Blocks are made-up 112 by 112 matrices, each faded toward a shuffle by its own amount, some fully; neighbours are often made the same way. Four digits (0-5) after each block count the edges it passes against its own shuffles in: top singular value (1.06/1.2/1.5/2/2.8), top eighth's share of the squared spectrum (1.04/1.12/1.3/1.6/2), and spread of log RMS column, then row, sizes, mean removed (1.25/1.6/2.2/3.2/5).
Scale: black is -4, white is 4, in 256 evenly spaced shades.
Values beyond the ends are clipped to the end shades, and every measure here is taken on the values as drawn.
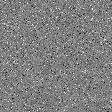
0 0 0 0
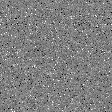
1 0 0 1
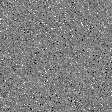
0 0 0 0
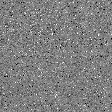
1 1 0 2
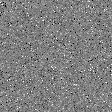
0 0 0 0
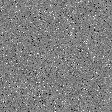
0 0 0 0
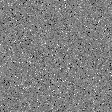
0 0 0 0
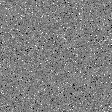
0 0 0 0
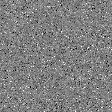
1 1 0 2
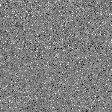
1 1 0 2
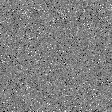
0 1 0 1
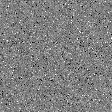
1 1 0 1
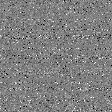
1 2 0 3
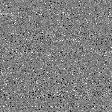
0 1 0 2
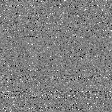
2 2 0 3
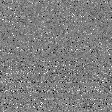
1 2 0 3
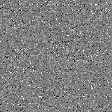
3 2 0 2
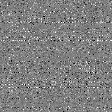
3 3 1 3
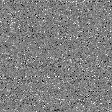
2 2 0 2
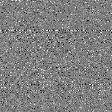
3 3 1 3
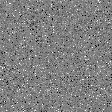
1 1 0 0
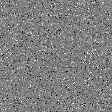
2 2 0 2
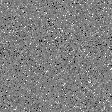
1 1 0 0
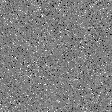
2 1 0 0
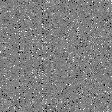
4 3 2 1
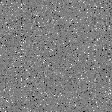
3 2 1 0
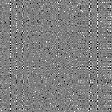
5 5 3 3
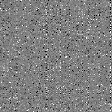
4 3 2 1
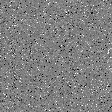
2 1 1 0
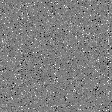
3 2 1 0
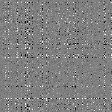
3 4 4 3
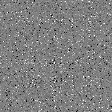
1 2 2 1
